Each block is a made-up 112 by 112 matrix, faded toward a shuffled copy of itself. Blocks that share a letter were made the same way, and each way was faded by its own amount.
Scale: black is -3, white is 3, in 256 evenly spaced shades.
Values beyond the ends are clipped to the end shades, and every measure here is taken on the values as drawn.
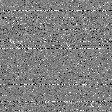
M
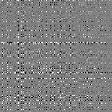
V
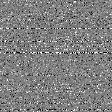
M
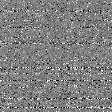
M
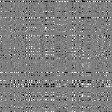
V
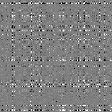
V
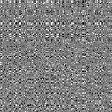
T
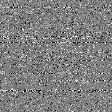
M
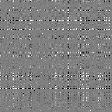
V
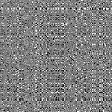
T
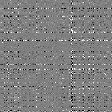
V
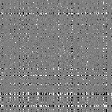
V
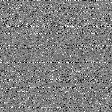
M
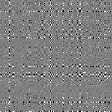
V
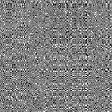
T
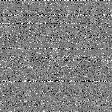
M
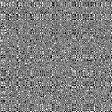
T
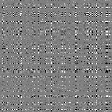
V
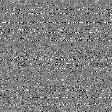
M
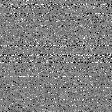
M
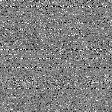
M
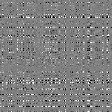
V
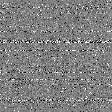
M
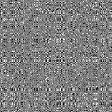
T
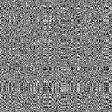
T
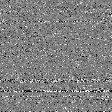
M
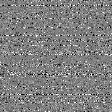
M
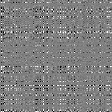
V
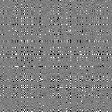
V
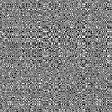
T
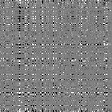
V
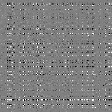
V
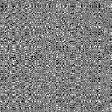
T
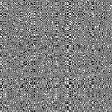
T
